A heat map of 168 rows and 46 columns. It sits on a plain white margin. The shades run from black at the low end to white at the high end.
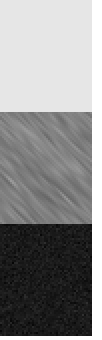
The table splits into 3 rows of 1 panel. Panel 1,1: very high, flat. Panel 2,1: middling, slanting down to the right, faint in contrast. Panel 3,1: very low, fine-grained, faint in contrast.
